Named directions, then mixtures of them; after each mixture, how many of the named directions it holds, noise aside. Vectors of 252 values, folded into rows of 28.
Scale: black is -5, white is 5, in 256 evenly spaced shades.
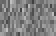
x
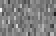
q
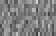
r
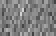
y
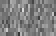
two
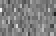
one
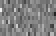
one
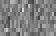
two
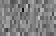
two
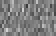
three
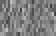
one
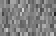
three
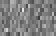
two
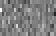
one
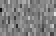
one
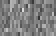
two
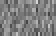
one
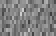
one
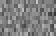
three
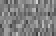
one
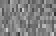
three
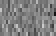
three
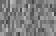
one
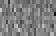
two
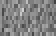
one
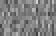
one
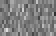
three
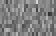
two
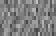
one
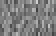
one
